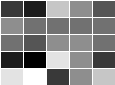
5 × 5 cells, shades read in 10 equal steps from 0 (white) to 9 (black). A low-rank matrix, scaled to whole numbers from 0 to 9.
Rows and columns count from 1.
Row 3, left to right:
5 6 4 4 5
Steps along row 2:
up same same same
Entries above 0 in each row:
5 5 5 5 4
